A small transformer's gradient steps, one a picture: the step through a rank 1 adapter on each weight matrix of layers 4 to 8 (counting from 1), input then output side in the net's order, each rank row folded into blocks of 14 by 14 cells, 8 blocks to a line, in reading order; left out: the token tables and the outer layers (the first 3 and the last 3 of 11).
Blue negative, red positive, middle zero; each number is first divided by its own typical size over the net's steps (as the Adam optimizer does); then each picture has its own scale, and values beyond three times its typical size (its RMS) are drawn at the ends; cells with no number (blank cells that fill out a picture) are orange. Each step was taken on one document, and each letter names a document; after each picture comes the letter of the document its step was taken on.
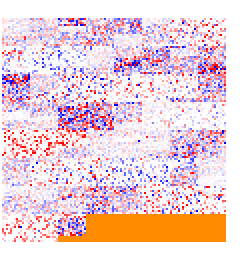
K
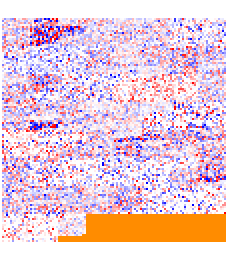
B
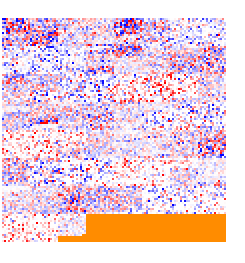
B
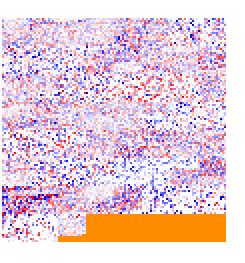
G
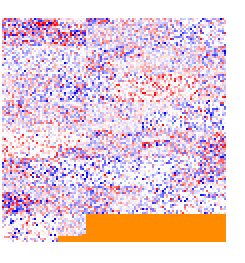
B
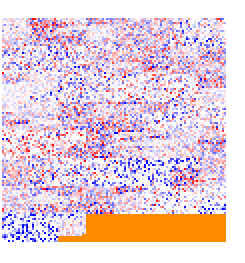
G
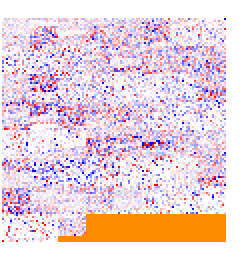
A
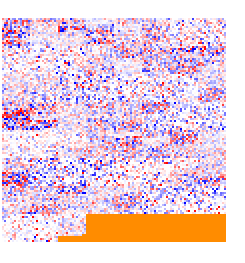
B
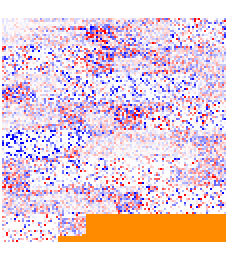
A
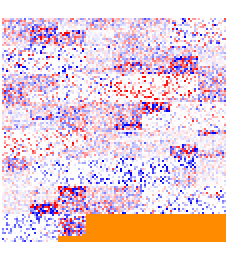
K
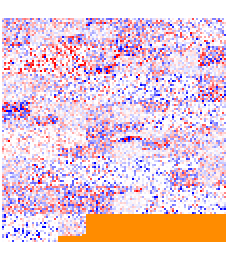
G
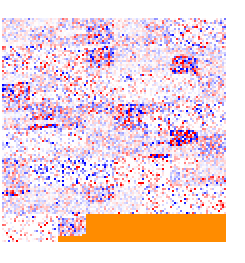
A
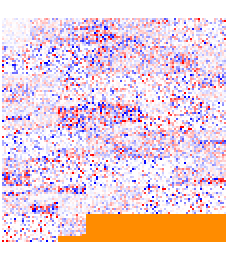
A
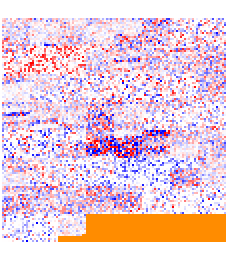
G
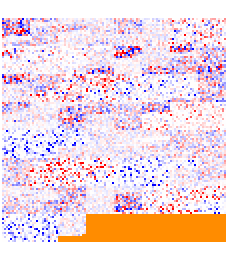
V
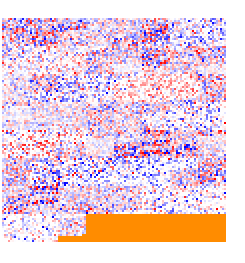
B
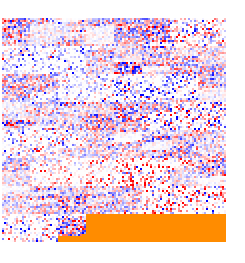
K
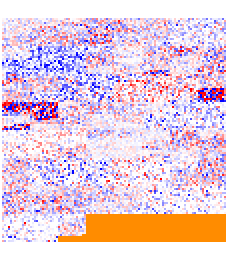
B
